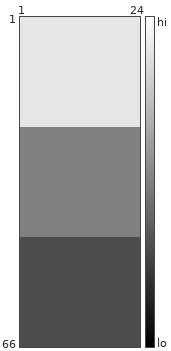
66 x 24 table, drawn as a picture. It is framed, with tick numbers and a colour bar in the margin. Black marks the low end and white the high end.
The table splits into 3 rows of 1 panel. Panel 1,1: very high, flat. Panel 2,1: middling, flat. Panel 3,1: low, flat.
